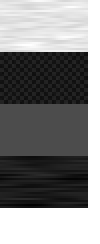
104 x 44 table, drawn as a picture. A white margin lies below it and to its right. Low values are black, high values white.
It is made of 4 by 1 panels. Panel 1,1: very high, streaked across, faint in contrast. Panel 2,1: very low, checkered, faint in contrast. Panel 3,1: low, flat. Panel 4,1: very low, streaked across, faint in contrast.
